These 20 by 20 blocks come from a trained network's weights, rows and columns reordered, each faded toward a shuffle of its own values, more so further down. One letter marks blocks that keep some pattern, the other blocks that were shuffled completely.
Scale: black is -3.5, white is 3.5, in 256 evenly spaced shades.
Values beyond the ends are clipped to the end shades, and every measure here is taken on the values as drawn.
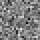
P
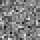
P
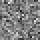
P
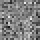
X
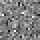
P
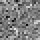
P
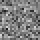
X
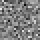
P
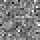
P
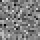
P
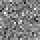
P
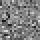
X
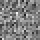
X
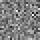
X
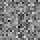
X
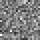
P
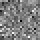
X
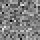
P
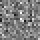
X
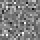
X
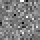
X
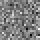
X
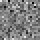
P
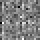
X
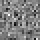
X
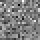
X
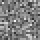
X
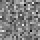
P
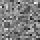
X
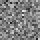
P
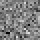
P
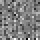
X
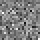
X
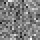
P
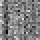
X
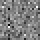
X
